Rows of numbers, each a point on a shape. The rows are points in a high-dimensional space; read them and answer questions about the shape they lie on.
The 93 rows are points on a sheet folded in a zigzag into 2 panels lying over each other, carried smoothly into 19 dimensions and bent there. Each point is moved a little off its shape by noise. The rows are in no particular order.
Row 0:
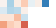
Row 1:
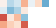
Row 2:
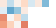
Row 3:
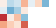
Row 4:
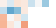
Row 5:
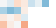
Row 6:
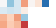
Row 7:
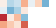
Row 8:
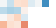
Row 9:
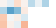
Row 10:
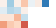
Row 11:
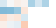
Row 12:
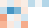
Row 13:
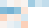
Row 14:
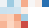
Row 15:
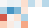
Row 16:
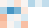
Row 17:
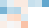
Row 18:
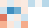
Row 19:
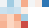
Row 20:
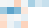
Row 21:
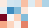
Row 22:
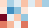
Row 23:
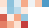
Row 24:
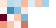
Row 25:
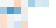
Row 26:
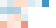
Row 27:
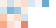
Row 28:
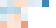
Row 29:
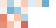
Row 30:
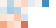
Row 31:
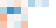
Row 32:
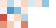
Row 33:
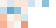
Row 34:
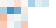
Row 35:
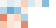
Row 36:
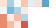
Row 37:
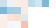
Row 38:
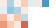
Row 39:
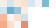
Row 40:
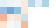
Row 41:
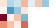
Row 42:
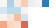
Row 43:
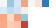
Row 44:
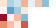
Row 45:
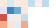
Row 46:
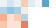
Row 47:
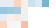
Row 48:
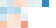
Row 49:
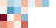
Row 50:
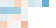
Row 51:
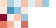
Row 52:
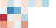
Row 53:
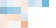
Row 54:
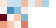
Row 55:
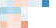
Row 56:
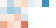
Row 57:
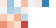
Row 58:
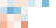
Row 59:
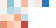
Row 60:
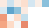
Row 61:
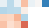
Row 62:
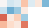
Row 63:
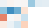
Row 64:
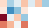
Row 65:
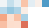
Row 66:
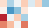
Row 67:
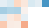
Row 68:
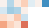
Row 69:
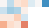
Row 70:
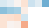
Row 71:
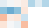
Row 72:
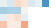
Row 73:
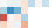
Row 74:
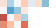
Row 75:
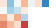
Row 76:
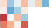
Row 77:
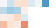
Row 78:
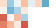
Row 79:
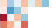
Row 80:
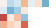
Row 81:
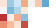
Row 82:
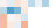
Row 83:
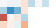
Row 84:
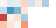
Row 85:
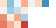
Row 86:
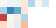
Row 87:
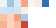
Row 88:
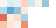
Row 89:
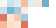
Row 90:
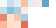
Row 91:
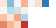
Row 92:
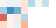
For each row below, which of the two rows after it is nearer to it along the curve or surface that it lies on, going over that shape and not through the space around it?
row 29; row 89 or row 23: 23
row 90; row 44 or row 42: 44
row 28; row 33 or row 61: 33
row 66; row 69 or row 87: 69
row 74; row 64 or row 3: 64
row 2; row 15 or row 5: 5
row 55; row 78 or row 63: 78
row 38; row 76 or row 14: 76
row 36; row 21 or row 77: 77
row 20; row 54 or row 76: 76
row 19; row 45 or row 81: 81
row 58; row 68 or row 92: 68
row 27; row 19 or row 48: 48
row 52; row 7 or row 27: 27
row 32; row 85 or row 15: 85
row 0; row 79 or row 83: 79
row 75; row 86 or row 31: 31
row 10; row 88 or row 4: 4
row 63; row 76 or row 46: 46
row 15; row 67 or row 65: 65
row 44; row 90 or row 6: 90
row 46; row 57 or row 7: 7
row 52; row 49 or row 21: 49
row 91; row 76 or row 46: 76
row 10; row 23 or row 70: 23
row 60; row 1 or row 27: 27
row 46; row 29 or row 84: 84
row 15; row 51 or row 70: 70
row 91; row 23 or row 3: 23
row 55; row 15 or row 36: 36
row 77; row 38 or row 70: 38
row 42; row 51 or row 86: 51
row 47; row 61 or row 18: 18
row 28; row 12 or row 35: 12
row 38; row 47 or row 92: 47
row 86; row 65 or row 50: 65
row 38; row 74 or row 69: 69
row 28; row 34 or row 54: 34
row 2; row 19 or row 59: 59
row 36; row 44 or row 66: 66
